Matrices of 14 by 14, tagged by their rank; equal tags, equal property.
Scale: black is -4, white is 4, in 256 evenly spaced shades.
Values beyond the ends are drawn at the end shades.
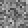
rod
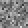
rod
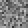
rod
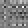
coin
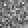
rod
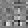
coin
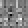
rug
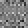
rug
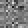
rug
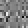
coin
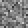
rod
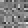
rug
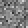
rod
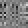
coin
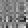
coin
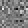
rug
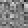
rug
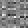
coin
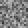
rod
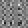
coin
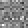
rug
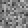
rod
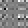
coin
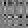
coin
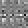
rug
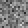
rod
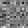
rug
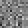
rug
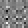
coin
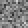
rod
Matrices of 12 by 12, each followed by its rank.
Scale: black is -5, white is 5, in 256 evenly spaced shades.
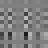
one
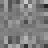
two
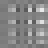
one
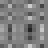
one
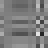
one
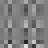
one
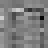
two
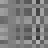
one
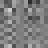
two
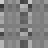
one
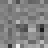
two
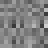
two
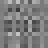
two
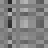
one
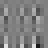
one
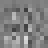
two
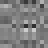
two
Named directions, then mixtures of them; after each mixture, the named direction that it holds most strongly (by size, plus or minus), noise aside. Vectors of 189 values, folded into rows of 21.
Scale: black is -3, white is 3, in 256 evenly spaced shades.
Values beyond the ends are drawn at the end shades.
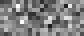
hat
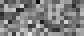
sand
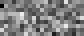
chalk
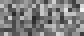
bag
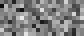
chalk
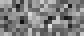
hat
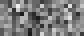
hat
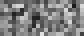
bag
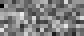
chalk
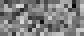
sand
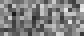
bag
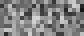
bag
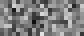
bag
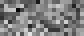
sand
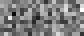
bag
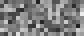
sand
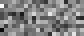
chalk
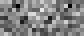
hat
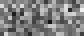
bag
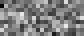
chalk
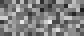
hat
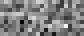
hat
